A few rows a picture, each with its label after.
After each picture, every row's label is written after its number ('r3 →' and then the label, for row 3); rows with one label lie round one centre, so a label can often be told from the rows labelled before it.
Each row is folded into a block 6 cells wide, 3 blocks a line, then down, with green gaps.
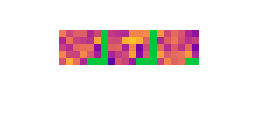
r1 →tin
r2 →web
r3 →tin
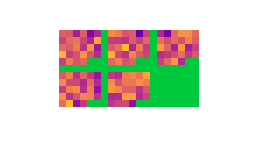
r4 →tin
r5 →tin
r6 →web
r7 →tin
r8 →web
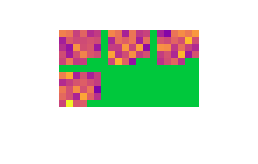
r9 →tin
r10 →tin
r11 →web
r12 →tin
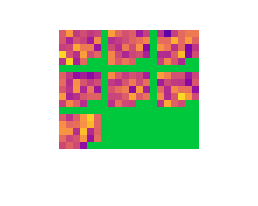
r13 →tin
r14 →tin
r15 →web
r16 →tin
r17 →tin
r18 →tin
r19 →web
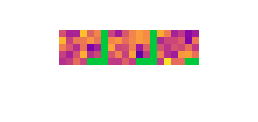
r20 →web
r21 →web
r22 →tin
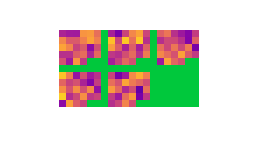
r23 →web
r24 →web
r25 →tin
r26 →tin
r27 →web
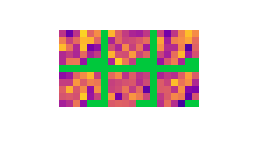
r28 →web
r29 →tin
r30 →web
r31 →web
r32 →tin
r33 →web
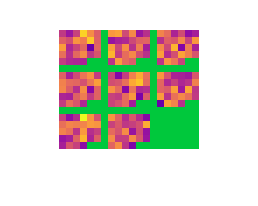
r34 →web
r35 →tin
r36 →tin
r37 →web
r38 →web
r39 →tin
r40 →web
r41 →tin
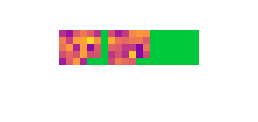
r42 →web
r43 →web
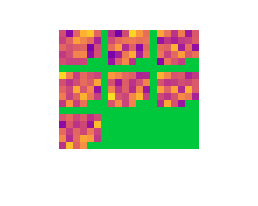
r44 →web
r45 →web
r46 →tin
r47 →tin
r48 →tin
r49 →tin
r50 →tin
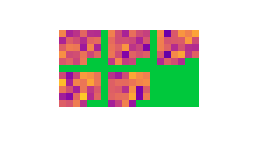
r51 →tin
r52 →tin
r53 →web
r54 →web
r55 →web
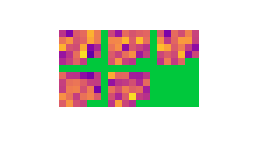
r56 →web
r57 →web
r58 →web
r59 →tin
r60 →tin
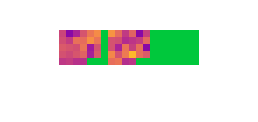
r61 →web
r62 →tin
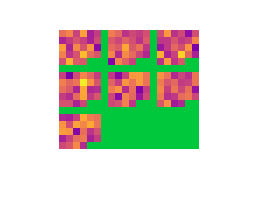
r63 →tin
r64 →tin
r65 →tin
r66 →web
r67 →web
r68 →tin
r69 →web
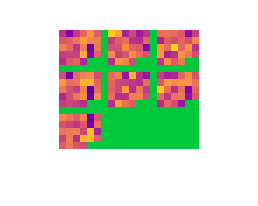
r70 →web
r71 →tin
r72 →tin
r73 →web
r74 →tin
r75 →web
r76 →tin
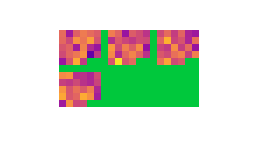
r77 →web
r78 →tin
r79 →tin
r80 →tin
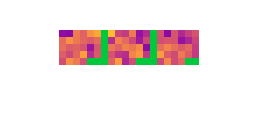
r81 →web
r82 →tin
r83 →tin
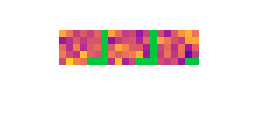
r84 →tin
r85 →tin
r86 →web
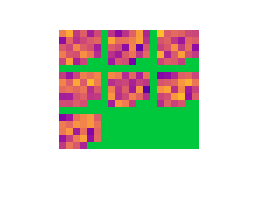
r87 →tin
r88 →web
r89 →tin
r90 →web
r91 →tin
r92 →web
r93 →web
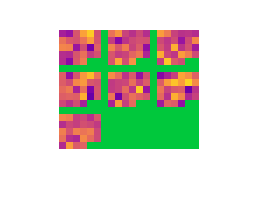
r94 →web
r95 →tin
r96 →tin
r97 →web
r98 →tin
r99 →web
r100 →tin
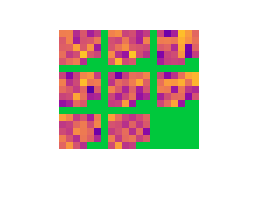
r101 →tin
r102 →tin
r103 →web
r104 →web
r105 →web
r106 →web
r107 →tin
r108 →tin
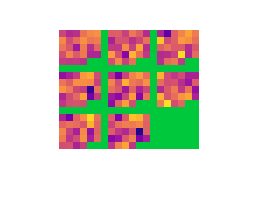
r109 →web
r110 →tin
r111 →web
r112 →web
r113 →web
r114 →tin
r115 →web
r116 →web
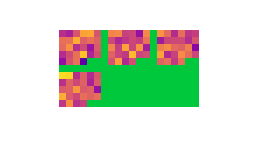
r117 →web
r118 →tin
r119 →tin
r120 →tin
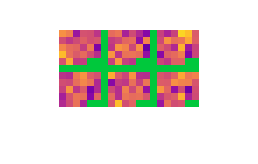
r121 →tin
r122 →tin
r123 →web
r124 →web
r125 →tin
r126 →web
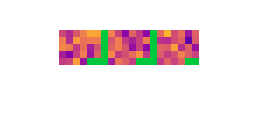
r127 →web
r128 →tin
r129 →tin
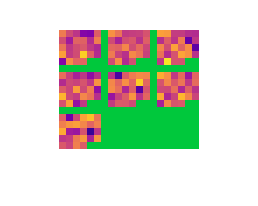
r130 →tin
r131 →tin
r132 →tin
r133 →tin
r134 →web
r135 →tin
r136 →web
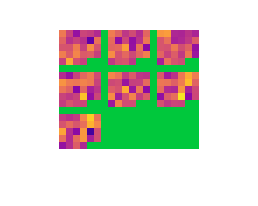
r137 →tin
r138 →tin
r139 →tin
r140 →web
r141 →tin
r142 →web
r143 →web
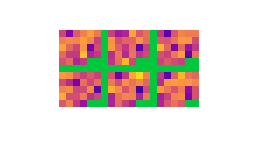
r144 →web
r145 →web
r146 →web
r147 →tin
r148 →web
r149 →web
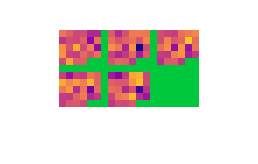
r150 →tin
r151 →web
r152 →web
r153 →web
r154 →web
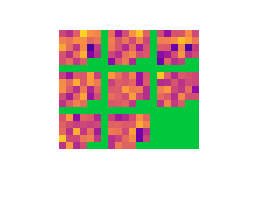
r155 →web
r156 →web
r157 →web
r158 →web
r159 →tin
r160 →tin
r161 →tin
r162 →web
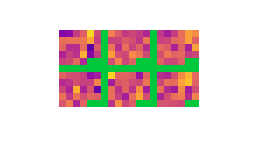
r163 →web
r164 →tin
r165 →web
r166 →tin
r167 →tin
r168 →web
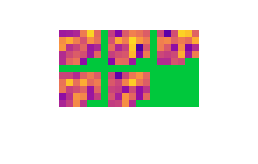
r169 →web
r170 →web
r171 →web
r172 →web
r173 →web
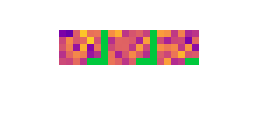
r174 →web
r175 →tin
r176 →tin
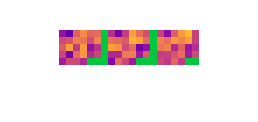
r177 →web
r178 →web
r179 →web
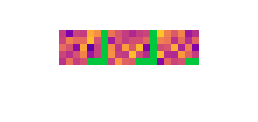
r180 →web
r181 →tin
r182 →tin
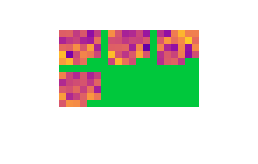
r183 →tin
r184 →tin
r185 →web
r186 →tin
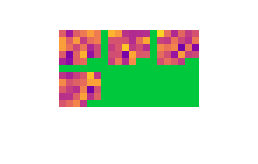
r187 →web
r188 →tin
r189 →tin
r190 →web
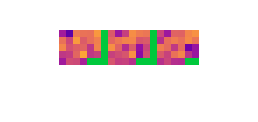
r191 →web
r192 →web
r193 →web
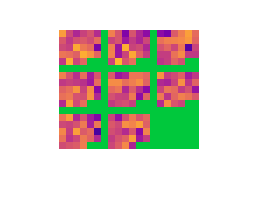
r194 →tin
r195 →tin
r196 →web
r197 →tin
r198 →web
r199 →tin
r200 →tin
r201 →web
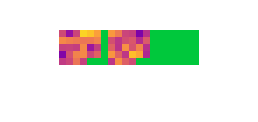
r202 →web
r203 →tin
